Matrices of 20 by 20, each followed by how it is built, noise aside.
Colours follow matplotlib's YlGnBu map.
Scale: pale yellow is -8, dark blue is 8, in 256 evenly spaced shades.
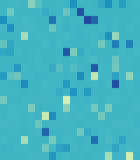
sparse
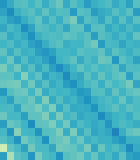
Toeplitz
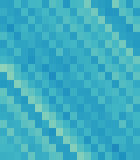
Toeplitz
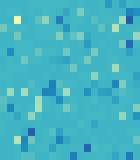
sparse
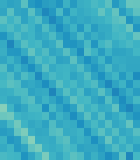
Toeplitz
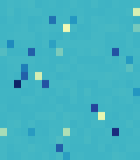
sparse
